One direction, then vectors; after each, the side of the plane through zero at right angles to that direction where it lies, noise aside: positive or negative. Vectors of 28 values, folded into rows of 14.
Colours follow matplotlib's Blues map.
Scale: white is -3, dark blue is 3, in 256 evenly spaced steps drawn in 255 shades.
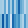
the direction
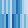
positive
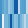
negative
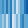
negative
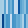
positive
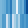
negative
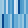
positive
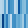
positive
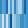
negative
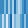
negative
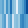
negative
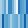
positive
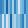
negative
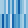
positive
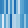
negative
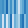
negative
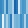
negative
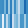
negative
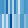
negative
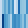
positive
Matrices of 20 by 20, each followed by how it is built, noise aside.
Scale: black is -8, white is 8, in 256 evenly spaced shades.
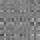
low rank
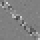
banded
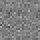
low rank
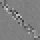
banded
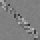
banded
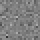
low rank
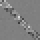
banded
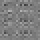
low rank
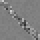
banded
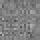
low rank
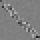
banded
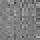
low rank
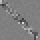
banded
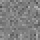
low rank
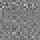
low rank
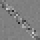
banded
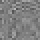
low rank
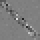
banded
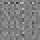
low rank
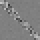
banded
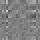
low rank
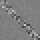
banded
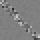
banded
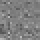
low rank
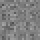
low rank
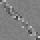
banded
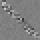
banded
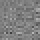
low rank
